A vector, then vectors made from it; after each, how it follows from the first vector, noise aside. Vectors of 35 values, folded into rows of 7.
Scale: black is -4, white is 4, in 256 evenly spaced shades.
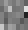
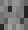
sign-scrambled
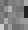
sign-scrambled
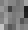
sign-scrambled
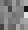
negated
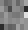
negated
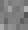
shrunk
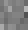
shrunk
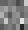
wrapped around
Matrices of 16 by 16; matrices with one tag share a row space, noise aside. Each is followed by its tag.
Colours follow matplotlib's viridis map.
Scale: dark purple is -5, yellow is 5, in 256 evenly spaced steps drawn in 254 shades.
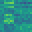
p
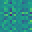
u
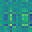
u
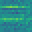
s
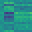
p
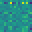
u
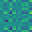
u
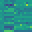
p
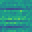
s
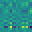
u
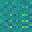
u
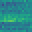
s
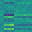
p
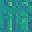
u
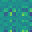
u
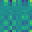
u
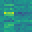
p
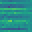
s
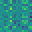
u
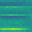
s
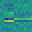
p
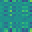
u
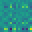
u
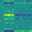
p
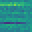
s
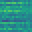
s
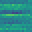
s
